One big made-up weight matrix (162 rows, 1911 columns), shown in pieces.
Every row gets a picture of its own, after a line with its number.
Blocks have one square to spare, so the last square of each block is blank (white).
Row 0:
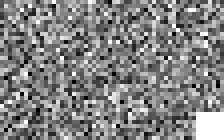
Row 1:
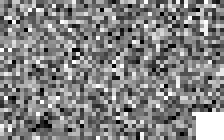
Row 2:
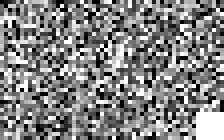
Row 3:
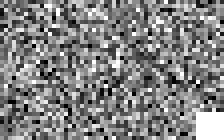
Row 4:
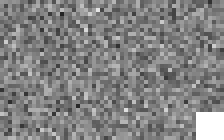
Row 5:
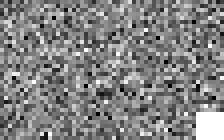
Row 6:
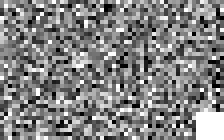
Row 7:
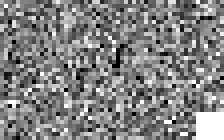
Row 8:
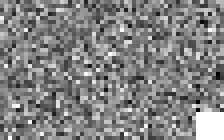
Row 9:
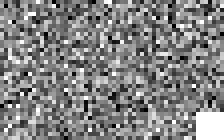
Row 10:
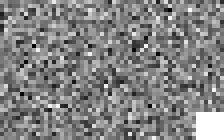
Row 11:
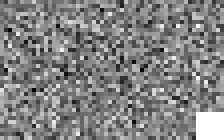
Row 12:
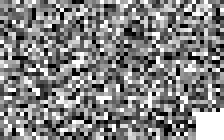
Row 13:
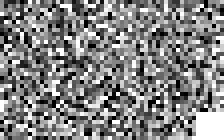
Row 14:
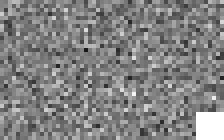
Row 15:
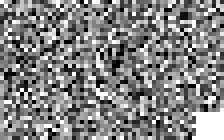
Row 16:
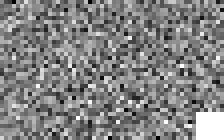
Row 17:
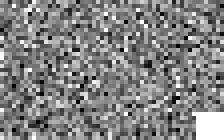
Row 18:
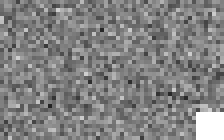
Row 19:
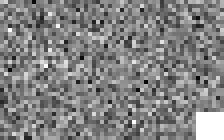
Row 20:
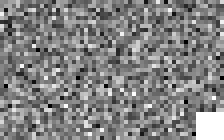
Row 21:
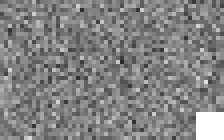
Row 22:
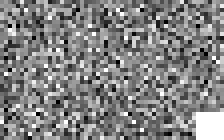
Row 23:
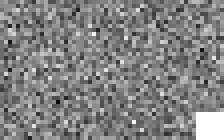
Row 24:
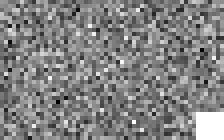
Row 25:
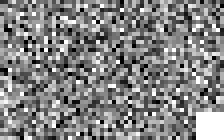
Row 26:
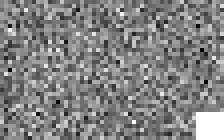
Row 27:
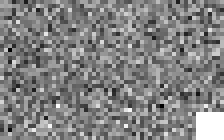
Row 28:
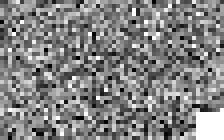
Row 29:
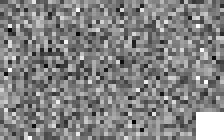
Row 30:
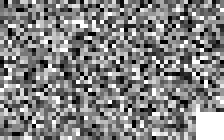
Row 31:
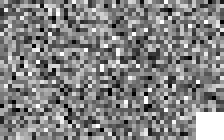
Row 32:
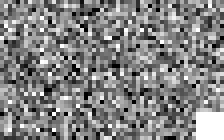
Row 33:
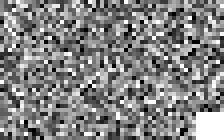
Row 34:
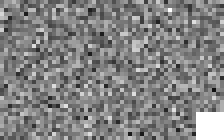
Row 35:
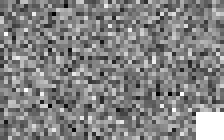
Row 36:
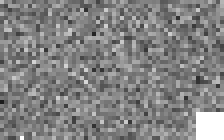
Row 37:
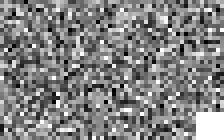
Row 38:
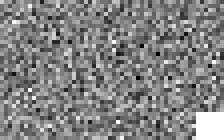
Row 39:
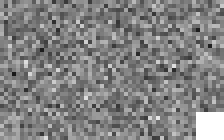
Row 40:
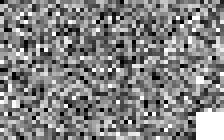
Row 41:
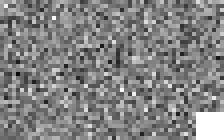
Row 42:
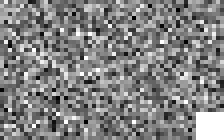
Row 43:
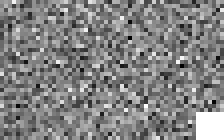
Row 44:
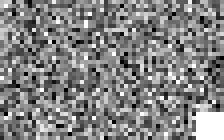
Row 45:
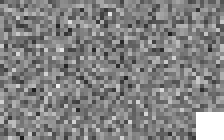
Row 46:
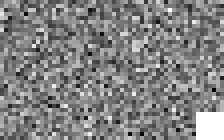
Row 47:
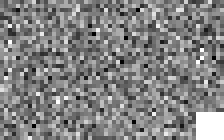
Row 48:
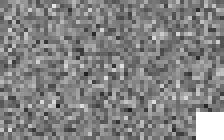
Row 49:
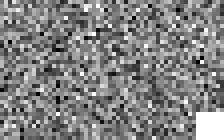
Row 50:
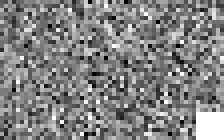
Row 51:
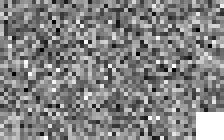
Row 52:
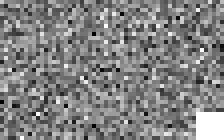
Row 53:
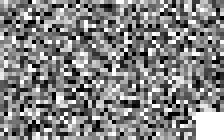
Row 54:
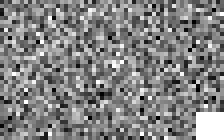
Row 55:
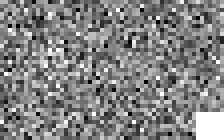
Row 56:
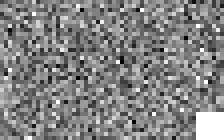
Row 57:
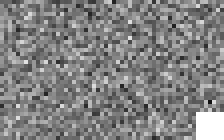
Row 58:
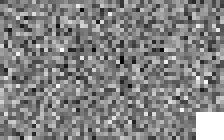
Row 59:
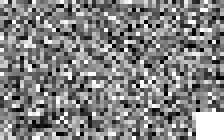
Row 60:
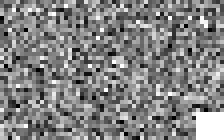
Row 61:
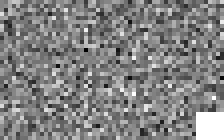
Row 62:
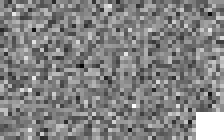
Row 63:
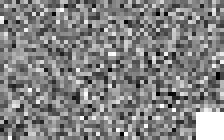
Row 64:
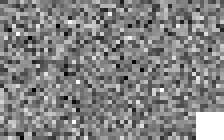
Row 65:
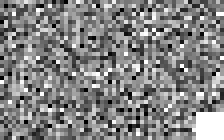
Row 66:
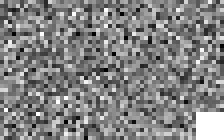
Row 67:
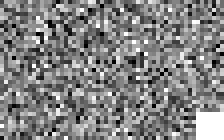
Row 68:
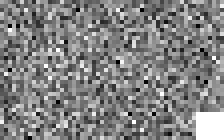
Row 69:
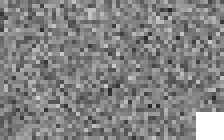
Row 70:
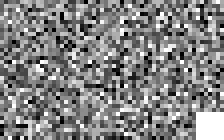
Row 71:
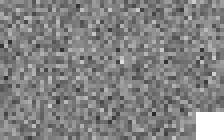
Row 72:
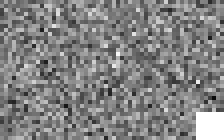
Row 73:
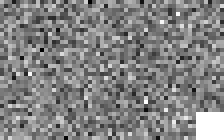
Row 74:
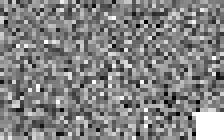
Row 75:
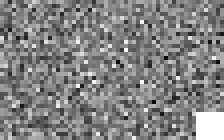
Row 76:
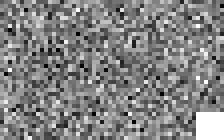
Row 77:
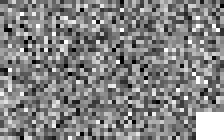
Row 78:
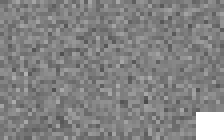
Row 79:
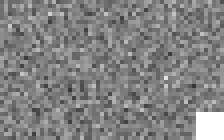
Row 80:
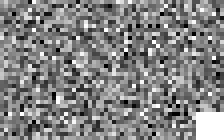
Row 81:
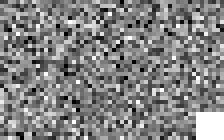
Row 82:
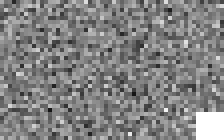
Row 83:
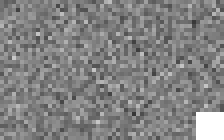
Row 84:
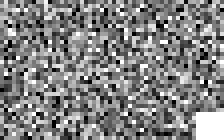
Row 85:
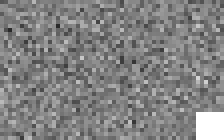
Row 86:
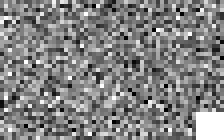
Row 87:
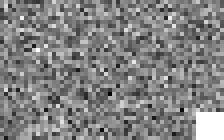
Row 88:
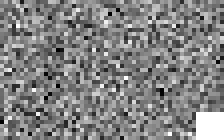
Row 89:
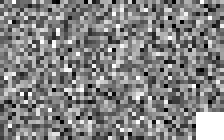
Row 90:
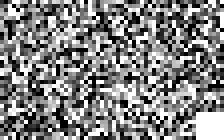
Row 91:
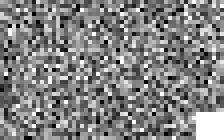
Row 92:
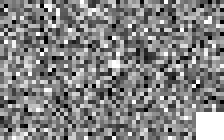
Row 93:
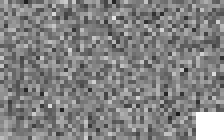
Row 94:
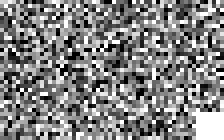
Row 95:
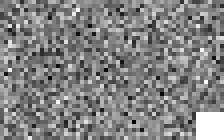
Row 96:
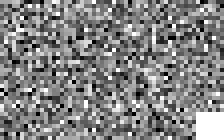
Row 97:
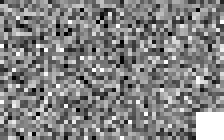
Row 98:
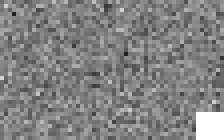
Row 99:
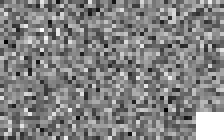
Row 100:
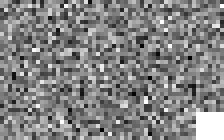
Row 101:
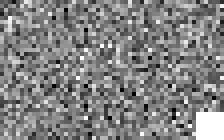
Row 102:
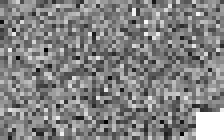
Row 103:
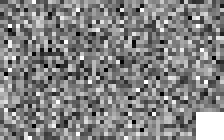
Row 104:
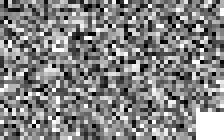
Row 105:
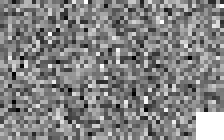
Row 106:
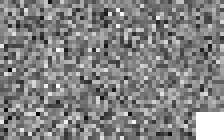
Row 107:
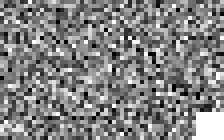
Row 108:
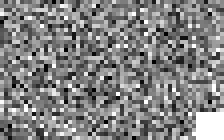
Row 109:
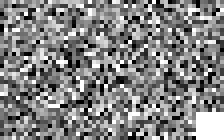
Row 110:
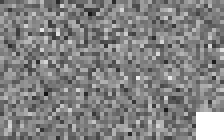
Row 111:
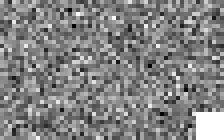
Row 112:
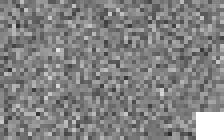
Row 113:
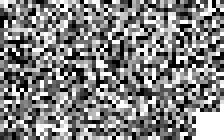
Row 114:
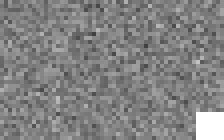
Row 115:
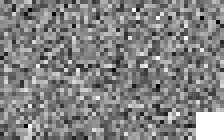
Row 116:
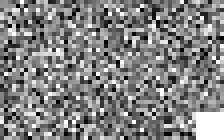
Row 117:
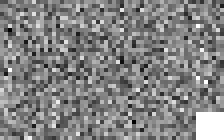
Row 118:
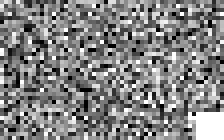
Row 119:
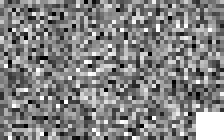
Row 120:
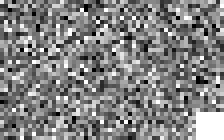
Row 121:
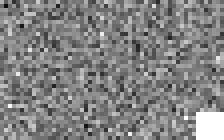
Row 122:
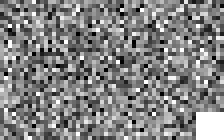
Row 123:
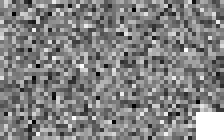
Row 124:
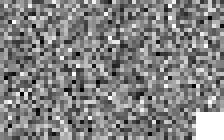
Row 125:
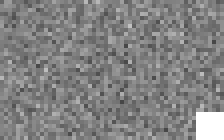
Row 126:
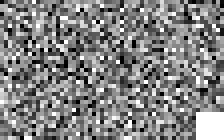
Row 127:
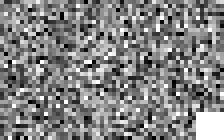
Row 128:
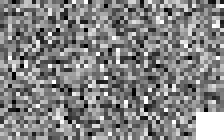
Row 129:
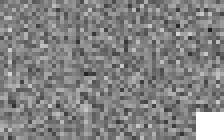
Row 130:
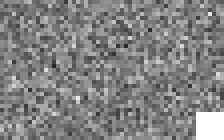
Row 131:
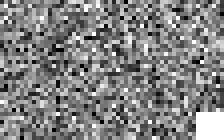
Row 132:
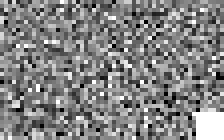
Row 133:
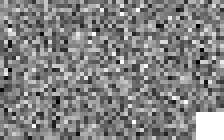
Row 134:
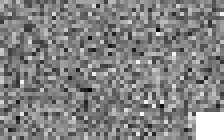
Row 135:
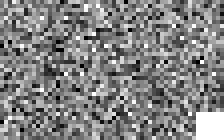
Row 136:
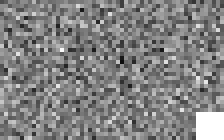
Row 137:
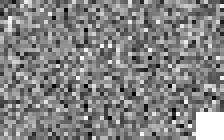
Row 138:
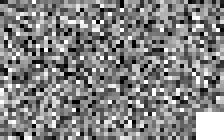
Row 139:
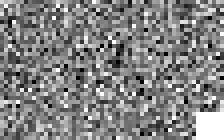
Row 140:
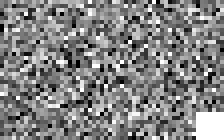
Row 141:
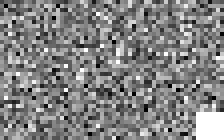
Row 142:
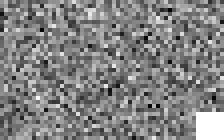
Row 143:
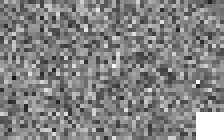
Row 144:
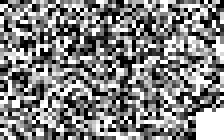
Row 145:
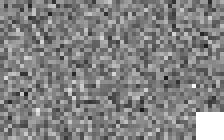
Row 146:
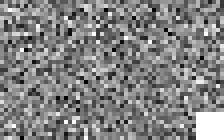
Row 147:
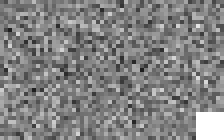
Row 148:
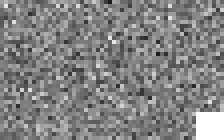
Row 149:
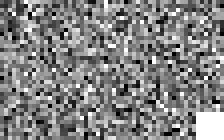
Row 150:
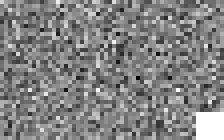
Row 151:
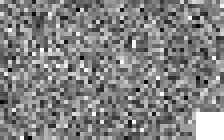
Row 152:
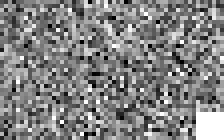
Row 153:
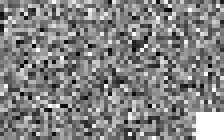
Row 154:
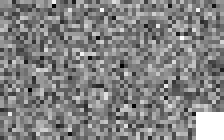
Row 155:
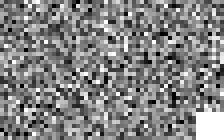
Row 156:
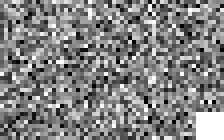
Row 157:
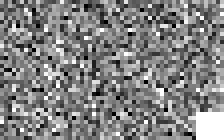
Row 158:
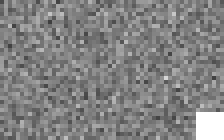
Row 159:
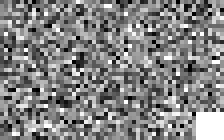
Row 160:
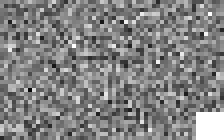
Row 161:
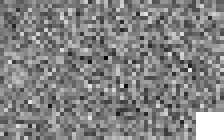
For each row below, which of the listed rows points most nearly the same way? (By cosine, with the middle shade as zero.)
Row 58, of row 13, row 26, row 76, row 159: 76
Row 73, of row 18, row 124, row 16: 16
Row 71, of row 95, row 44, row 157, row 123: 157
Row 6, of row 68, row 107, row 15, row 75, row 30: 75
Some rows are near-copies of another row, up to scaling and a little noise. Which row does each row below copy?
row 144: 40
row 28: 102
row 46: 34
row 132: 74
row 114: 104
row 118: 134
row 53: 80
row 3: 72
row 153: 10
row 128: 105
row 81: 64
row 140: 109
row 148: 113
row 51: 39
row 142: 69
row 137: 101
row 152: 50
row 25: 77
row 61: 14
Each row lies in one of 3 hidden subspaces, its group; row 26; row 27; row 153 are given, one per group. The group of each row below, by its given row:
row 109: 153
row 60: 27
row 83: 153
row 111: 27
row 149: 27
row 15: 153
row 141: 153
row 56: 26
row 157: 26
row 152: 27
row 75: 27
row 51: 153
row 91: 26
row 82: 153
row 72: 153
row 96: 153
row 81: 26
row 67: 153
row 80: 27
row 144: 26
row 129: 27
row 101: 153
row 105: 153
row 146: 26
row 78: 153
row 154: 27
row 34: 153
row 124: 153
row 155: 27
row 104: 26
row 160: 27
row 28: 27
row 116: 26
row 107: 27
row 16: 153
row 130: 27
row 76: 26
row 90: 153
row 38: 153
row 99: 153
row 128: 153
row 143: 153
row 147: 26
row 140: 153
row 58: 26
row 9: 153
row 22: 26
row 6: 27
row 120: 26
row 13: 27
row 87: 153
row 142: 153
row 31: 153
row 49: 26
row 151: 26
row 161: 27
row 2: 153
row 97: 26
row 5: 153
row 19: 26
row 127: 27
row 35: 27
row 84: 26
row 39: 153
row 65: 27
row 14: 153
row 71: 26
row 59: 27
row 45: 26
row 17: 27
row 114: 26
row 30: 26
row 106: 26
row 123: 27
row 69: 153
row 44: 27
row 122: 26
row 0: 153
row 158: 153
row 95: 26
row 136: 26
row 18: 27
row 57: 153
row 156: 153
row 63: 27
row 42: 26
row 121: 153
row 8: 27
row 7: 153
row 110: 153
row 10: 153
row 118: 27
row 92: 153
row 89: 153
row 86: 27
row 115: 27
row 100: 153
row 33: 27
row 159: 27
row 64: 26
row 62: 27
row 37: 27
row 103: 26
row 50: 27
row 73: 153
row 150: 153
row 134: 27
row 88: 26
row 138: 26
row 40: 26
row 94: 153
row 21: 26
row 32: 153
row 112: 26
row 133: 26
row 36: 26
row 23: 26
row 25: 26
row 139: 153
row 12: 27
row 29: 26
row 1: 27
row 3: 153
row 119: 27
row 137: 153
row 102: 27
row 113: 153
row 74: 27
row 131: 26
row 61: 153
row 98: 27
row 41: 153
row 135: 26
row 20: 153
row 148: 153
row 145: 153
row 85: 26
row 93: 27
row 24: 26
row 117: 26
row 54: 153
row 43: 153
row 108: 27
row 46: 153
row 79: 153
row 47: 26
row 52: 26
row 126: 26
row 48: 27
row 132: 27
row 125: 27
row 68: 26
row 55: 26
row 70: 27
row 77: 26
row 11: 26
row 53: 27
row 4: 153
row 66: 26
